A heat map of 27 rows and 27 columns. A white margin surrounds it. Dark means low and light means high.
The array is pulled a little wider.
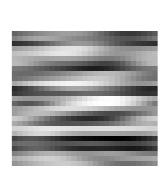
The centre is the ninth with the highest average. Stripes running across repeat 5 times from top to bottom. The grain runs across in streaks. No overall slope runs across the table.
